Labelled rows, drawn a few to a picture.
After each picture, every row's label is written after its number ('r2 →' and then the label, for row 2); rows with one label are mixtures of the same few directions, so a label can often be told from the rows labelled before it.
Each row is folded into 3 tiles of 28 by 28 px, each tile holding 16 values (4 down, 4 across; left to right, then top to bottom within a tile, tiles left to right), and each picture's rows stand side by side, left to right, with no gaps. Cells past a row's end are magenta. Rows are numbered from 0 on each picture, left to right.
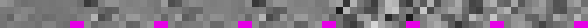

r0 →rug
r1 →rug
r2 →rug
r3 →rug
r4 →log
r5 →log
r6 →log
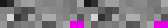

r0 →rug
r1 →rug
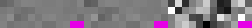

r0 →rug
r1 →rug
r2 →log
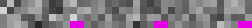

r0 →log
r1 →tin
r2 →tin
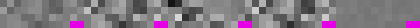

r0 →log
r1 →log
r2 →rug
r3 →log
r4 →tin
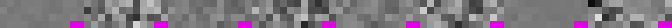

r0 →log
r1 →tin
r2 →tin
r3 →tin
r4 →log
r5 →log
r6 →rug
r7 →rug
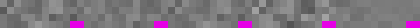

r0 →log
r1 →tin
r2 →log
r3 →log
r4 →rug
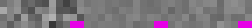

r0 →tin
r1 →tin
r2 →tin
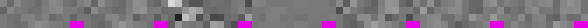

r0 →log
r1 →log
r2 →rug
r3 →rug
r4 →log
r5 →log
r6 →tin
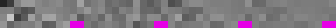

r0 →rug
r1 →tin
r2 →rug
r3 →rug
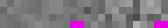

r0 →log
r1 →tin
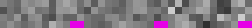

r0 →tin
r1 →log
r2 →log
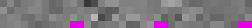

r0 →log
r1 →rug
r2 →rug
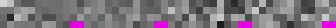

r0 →rug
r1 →tin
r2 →tin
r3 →log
